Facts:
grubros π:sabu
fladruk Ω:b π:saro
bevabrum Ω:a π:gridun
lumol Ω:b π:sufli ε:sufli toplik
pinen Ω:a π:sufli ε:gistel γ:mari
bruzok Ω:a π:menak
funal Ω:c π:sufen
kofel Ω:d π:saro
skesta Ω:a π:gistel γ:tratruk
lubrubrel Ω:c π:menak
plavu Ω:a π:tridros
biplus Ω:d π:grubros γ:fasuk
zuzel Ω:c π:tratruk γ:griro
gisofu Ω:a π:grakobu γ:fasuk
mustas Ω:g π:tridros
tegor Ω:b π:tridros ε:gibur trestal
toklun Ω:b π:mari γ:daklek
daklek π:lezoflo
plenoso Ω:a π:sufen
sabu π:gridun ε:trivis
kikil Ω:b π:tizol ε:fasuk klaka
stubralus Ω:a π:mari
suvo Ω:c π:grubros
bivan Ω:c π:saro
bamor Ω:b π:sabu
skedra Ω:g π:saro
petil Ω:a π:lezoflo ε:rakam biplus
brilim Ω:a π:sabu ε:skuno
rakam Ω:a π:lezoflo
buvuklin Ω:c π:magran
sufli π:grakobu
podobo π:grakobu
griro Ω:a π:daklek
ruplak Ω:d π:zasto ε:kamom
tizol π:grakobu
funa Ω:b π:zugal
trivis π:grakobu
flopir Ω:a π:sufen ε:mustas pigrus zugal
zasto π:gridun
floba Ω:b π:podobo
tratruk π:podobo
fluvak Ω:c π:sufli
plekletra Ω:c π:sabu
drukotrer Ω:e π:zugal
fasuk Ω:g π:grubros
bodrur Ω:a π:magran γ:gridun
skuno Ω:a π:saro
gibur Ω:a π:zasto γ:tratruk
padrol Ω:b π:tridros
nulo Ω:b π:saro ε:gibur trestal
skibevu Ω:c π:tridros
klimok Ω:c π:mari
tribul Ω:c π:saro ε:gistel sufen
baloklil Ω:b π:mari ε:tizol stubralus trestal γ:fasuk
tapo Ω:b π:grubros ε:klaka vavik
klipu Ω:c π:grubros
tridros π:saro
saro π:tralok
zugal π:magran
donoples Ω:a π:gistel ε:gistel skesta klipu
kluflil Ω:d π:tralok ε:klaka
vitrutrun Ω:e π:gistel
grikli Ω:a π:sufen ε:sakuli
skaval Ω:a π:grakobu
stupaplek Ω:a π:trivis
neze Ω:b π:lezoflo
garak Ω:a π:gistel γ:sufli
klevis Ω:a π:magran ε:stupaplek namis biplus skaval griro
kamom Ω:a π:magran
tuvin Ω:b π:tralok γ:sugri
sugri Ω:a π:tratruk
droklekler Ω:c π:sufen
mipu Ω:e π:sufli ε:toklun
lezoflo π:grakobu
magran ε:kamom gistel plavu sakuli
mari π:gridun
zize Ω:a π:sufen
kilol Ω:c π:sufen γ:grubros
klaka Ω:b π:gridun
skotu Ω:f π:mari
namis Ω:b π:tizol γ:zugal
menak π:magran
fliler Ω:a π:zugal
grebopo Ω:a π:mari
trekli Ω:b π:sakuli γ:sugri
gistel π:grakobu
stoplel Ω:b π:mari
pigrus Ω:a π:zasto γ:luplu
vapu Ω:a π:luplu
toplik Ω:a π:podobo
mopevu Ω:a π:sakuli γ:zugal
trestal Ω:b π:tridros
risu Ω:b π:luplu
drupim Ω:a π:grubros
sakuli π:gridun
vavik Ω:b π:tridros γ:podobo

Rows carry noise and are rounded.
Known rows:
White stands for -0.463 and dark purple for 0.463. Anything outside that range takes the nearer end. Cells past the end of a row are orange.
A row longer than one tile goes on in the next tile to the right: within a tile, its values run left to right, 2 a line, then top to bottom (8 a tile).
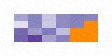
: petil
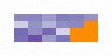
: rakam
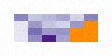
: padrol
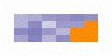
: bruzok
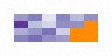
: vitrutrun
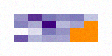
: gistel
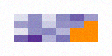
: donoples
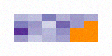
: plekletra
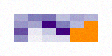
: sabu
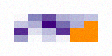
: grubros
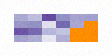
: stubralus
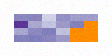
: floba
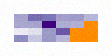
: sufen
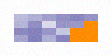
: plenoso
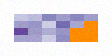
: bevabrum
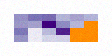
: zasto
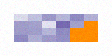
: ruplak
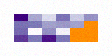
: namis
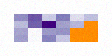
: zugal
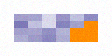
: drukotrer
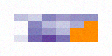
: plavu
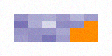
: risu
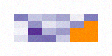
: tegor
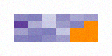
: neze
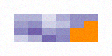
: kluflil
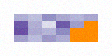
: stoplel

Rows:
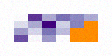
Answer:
podobo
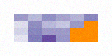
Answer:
skedra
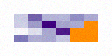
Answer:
magran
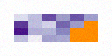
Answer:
fasuk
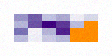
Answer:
mari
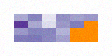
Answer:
lumol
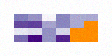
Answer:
pinen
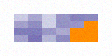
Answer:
flopir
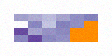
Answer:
klevis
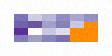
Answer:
mopevu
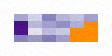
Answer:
toklun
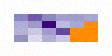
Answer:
menak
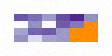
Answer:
griro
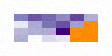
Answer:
gridun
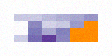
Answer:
tribul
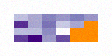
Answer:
skesta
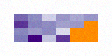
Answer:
garak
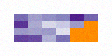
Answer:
gisofu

